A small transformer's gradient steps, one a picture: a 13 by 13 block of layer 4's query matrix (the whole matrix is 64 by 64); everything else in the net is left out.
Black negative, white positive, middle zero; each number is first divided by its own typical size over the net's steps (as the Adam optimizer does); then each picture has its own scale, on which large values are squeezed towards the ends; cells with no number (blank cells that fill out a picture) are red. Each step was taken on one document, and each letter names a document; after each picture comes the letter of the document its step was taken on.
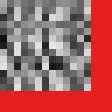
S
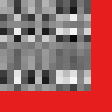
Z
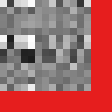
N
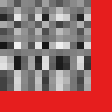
S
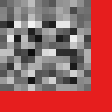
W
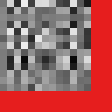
N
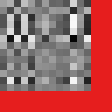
N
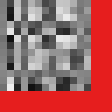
W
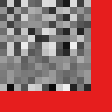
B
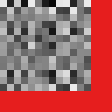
B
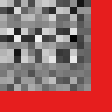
N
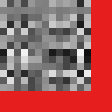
W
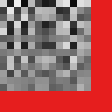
B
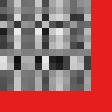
S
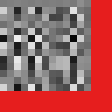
Z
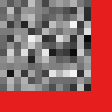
W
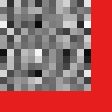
W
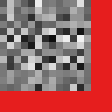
B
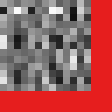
Z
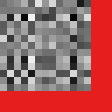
N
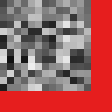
B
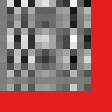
N
